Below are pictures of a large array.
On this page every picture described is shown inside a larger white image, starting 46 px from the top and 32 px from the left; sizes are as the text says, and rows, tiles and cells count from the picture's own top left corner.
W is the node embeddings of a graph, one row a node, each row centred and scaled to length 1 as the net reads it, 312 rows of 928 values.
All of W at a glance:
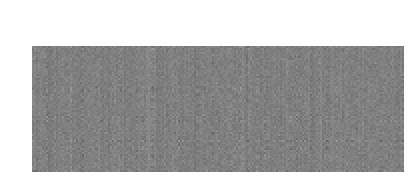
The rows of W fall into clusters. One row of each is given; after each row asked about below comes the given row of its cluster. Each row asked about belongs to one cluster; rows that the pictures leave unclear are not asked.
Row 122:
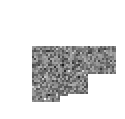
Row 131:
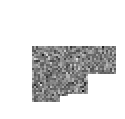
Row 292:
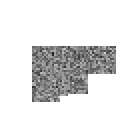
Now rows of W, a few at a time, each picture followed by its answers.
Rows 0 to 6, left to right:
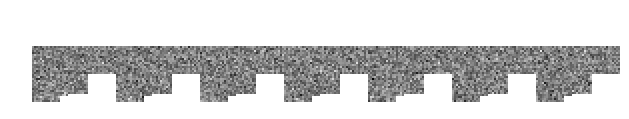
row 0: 292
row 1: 122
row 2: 122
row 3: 122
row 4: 292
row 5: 131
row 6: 131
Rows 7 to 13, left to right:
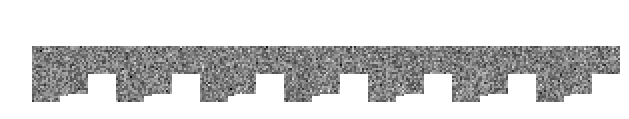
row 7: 292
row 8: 131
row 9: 131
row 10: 131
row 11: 292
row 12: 292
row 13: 131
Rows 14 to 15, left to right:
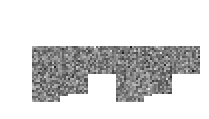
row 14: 122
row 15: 292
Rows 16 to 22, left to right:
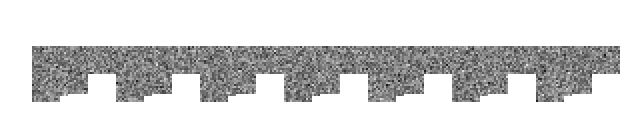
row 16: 292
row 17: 122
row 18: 131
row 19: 131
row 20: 122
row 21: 131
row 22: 292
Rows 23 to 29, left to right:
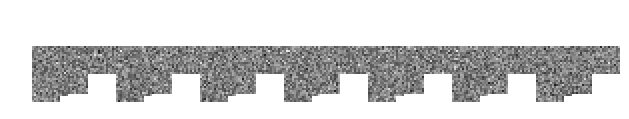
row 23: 122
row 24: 131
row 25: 131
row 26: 131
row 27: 292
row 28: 131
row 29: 122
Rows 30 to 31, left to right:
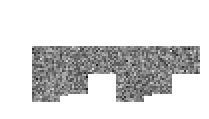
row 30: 292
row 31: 122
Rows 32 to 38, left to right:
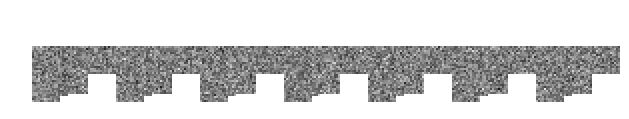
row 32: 122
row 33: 122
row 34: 131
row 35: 131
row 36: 131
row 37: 292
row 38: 122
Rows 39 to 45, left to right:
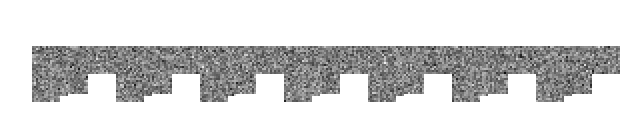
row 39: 292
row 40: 122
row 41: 131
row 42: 292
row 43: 131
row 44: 292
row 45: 122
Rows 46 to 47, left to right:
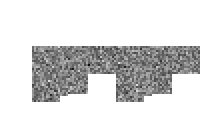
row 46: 131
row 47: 292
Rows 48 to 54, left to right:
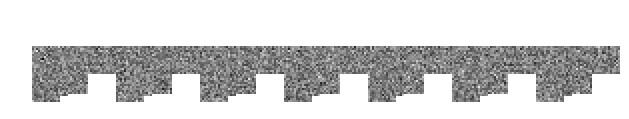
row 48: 131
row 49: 292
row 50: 122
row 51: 131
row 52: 131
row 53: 131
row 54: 122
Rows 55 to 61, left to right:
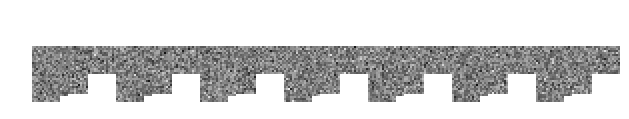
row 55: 122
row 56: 122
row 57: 292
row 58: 131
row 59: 131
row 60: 131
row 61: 131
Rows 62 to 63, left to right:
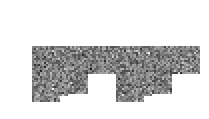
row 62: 292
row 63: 292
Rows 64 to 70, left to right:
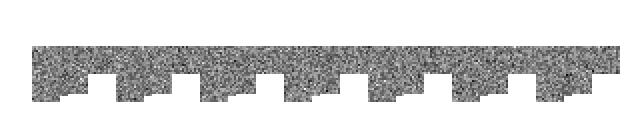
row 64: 122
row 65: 131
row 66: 292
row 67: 292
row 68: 131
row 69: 122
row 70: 122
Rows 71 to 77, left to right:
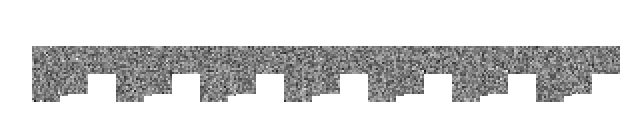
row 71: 131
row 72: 292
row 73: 292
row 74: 292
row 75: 122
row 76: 122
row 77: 131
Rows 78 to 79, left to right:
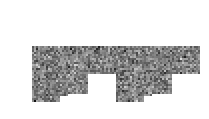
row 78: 131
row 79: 292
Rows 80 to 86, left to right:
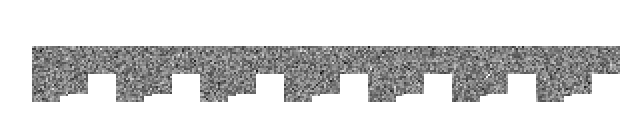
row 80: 292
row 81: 122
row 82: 122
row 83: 292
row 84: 131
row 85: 131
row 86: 131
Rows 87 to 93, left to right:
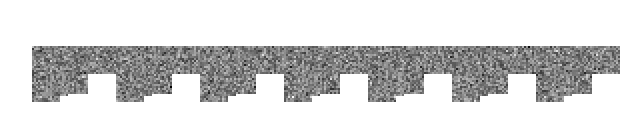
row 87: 292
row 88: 122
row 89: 122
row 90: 292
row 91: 292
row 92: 122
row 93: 292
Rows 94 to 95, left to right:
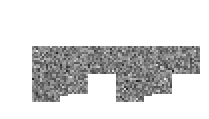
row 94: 131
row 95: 122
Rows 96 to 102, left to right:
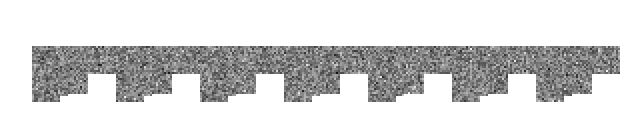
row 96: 131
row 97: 292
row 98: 131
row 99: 292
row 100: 131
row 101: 292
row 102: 122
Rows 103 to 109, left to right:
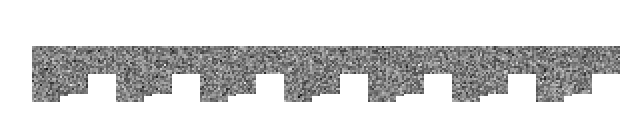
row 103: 122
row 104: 122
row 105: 292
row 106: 122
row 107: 292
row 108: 122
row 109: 292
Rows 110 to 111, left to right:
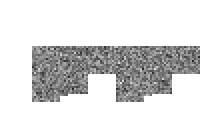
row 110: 122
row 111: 292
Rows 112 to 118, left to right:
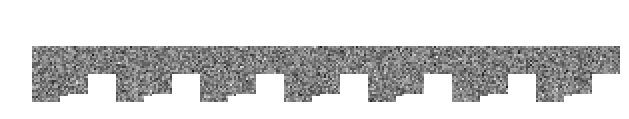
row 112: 122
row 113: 292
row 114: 292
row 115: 122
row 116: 131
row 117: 122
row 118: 292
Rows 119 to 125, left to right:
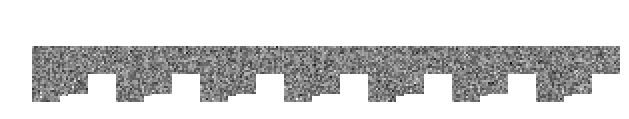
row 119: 292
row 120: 131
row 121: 122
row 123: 122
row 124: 131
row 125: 131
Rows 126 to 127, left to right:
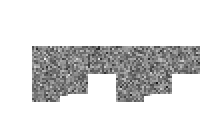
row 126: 131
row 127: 131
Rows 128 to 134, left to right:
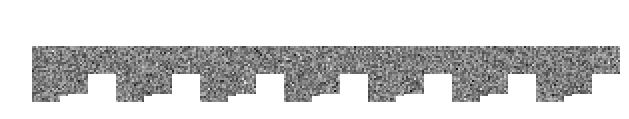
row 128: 292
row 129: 122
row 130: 122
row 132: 292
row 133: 122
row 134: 122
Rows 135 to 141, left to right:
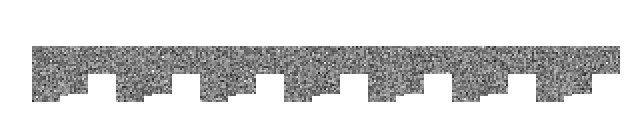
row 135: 292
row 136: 122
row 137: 122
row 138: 122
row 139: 292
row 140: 122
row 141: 292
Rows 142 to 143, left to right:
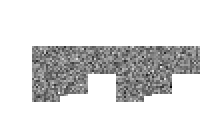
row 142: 131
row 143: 122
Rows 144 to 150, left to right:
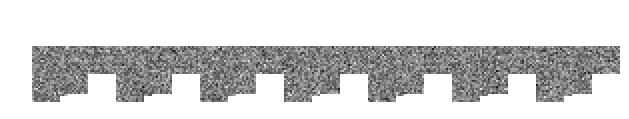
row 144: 131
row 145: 122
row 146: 131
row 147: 292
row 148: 131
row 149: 122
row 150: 292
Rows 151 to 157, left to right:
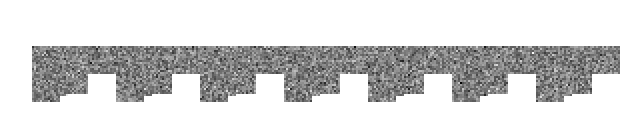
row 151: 131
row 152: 122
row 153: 131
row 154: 131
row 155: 122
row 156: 131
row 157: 292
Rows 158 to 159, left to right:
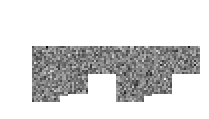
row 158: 292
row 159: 122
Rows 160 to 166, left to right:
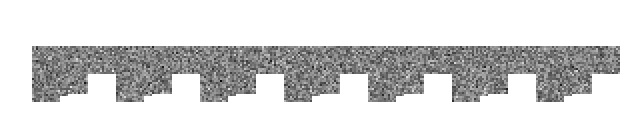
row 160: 131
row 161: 292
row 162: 122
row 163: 131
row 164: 131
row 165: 292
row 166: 131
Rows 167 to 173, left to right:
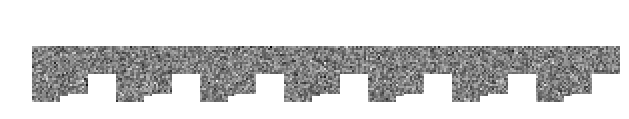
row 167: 122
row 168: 292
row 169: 131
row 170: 122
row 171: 131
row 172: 122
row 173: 131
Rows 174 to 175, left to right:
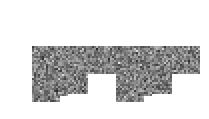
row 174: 131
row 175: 292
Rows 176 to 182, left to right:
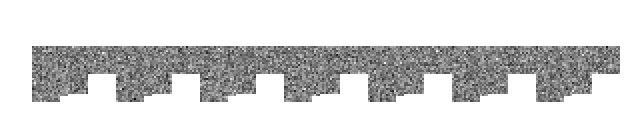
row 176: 292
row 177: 131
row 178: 292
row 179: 292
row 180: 131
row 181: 131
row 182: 131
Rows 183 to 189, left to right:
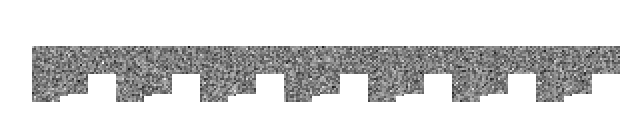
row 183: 292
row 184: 122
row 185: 292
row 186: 131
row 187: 292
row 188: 292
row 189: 292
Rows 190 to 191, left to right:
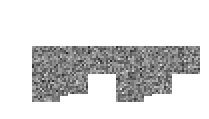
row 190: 122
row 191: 131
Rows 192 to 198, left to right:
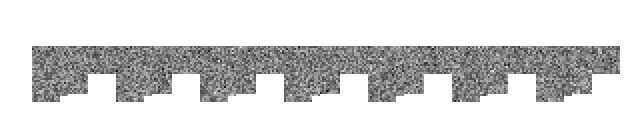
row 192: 131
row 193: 292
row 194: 292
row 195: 292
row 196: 131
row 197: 131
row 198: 122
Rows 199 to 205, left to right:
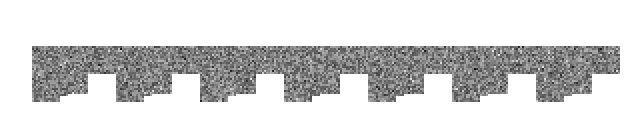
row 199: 131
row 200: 131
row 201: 292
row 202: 122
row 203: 122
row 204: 131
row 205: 131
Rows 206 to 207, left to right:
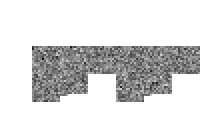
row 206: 131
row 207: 131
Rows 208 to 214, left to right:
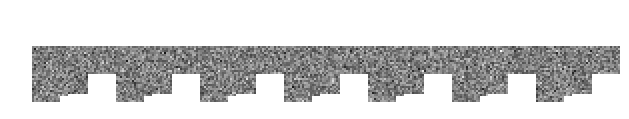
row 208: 292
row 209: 122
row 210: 292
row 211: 122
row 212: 122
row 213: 131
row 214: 292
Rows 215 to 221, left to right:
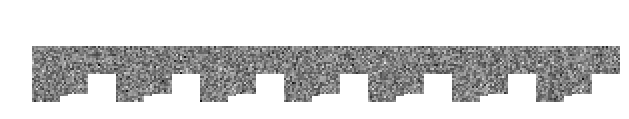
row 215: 131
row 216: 292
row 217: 292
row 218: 131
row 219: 131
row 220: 292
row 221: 131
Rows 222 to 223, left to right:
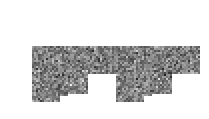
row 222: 122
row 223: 292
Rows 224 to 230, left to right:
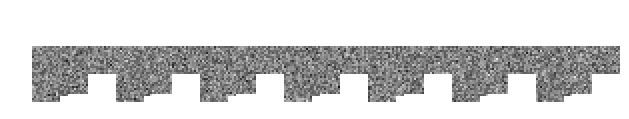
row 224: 122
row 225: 131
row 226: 292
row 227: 122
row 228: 292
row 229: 131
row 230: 131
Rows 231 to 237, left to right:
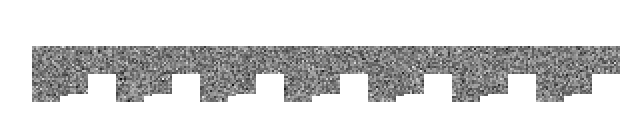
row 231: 122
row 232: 292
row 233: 292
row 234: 292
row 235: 122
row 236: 122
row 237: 122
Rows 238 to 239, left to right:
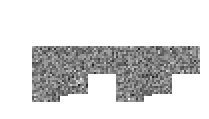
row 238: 122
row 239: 122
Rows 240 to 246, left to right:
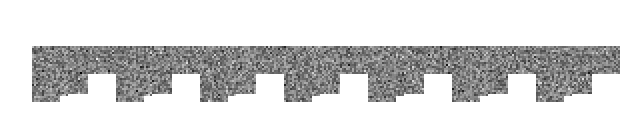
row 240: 292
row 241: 292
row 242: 131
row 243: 131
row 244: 122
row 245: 292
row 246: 292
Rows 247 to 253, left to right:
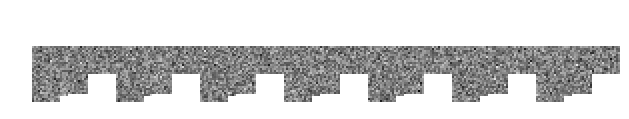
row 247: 292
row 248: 131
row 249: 131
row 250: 122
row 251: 131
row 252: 122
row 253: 122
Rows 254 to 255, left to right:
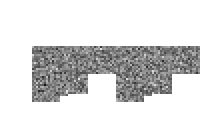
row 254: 292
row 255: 122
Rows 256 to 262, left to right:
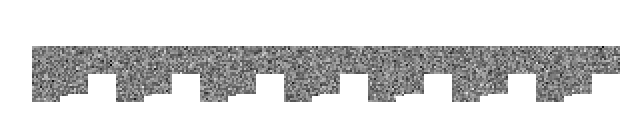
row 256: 122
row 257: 131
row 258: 122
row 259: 131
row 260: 292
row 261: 292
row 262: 131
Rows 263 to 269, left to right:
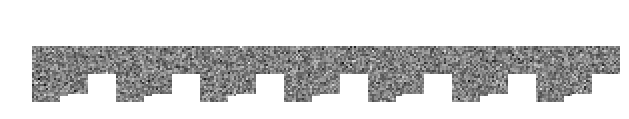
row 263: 292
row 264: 122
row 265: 292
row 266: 131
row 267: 131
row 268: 122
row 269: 131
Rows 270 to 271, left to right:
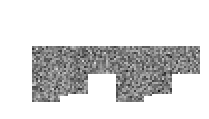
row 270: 292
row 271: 292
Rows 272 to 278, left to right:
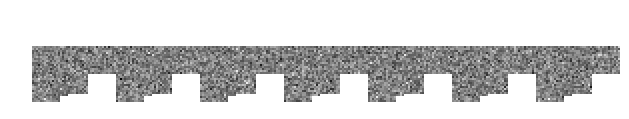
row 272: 122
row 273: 292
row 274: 122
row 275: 292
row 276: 292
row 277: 122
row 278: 122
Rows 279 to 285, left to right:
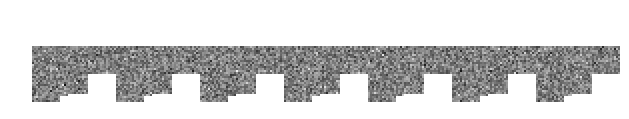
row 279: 292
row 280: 292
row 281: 122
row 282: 292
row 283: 131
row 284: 292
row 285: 131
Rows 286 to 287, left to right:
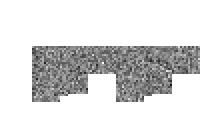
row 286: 292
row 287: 122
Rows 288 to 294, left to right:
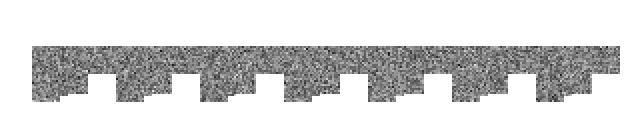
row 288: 122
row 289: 131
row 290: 131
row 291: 122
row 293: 292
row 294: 131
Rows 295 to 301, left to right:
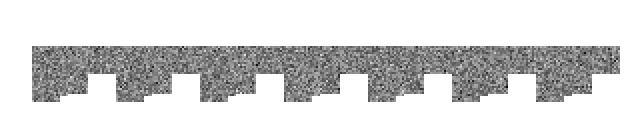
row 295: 131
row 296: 131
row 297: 131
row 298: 292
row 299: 292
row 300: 122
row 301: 122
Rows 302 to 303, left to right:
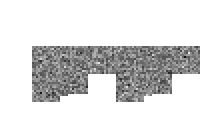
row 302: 122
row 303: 292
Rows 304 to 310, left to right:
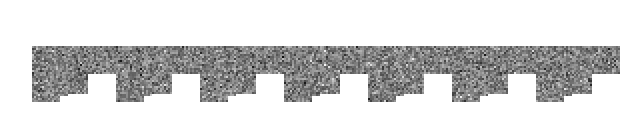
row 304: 292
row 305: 131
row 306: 292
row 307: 122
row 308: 131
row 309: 292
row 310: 122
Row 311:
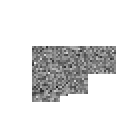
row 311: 292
